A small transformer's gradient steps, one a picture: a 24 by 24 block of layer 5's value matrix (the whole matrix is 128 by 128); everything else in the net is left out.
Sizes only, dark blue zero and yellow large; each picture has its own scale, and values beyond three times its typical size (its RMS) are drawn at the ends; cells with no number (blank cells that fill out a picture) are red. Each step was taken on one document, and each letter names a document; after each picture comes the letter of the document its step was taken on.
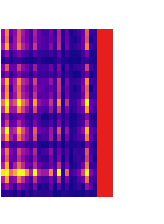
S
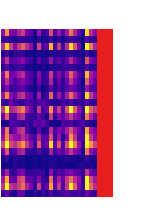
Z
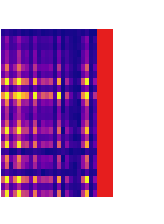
S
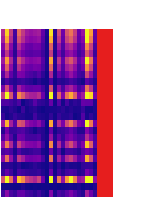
Z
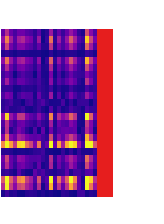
Z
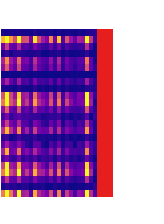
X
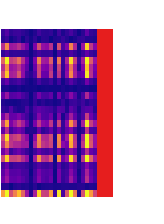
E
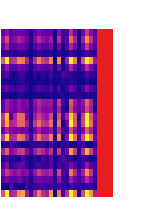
E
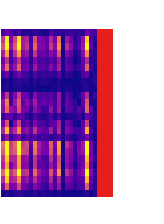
S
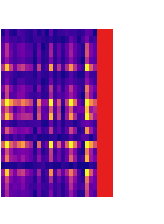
Z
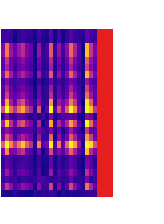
Z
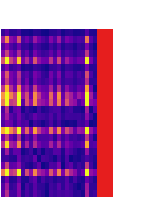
X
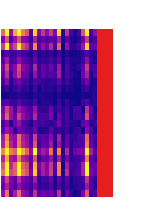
S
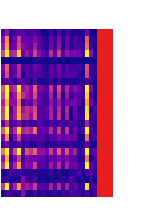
X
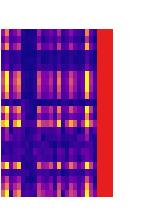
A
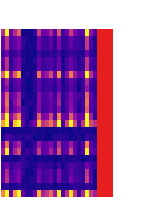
A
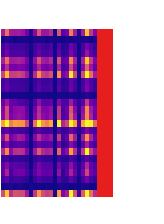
E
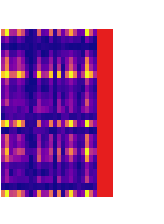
E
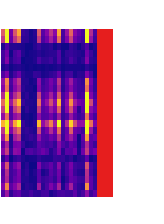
A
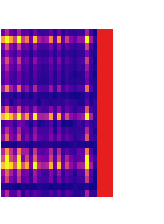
X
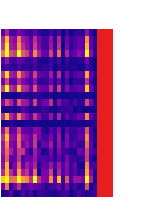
X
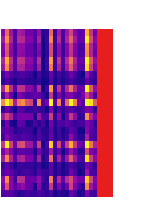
Z
